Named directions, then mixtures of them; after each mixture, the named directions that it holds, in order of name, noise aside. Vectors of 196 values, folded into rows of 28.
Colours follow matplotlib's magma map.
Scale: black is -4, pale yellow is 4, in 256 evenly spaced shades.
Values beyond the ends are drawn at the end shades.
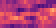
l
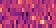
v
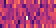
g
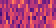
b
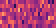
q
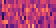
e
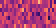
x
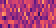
g, q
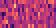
e, q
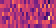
b, q, v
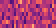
e, v, x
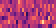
q, v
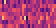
e, g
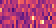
v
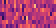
e, g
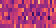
g, x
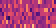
b, e, x
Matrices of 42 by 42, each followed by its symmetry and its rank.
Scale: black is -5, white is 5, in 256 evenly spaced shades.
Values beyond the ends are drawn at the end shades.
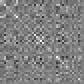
symmetric, rank five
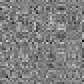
neither, rank five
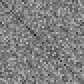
symmetric, full rank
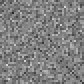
symmetric, full rank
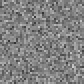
neither, full rank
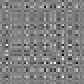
antisymmetric, rank two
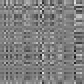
neither, rank two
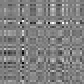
antisymmetric, rank two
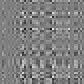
neither, rank two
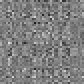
neither, rank five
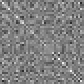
symmetric, rank five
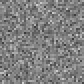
neither, full rank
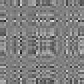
antisymmetric, rank two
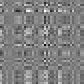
neither, rank two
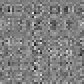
neither, rank five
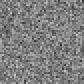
neither, full rank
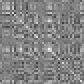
symmetric, rank five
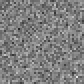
symmetric, full rank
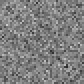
symmetric, full rank
